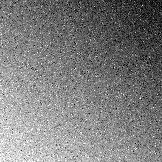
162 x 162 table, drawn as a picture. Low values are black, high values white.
The field climbs toward the bottom left. The bottom left is the ninth with the highest average. The halves do not mirror each other. The grain is fine, like static. Overall the values sit about 50% of the way up the scale. The ninth with the lowest average is the top right.
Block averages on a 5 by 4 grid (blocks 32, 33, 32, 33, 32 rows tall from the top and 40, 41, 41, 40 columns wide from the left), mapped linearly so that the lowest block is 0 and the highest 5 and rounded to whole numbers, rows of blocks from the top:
2110
3211
4321
4432
5443
